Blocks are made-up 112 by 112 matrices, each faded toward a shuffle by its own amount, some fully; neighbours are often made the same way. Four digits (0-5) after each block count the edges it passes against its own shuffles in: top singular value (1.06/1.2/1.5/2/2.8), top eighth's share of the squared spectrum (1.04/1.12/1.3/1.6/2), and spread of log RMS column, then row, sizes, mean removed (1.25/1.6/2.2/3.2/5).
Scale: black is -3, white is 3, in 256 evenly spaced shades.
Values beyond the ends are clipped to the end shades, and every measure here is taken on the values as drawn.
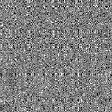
5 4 3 3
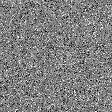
1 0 0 0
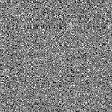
4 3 2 2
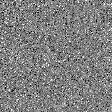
3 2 1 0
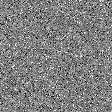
0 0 0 0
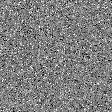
0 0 0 0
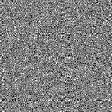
4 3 2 2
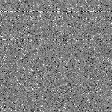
4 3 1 2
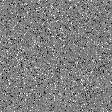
2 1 0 0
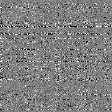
2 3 3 4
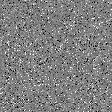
3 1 0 0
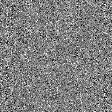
1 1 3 0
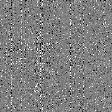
2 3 3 2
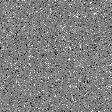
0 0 1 0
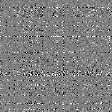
2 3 3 4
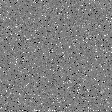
1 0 0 0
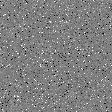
1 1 0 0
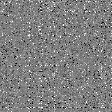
2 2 2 2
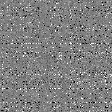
2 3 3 3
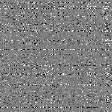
2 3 3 4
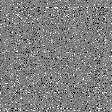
2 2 2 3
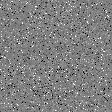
0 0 0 0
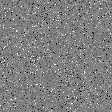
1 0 0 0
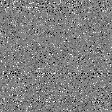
2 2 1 2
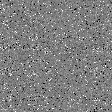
1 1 1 1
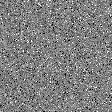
0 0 0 0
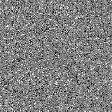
3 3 2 1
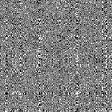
4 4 3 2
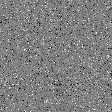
2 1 0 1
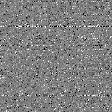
4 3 1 2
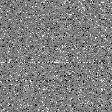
4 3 1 2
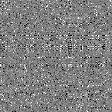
4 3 2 3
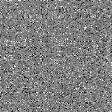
4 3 1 2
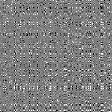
5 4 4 3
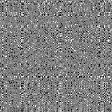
5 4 3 3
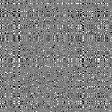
5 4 3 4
